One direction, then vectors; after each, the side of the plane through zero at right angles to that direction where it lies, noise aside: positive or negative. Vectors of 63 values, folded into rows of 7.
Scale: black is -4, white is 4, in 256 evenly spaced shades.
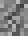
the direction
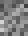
negative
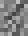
positive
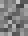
positive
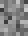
positive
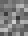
negative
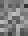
negative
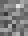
negative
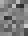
positive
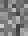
positive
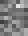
negative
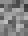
negative
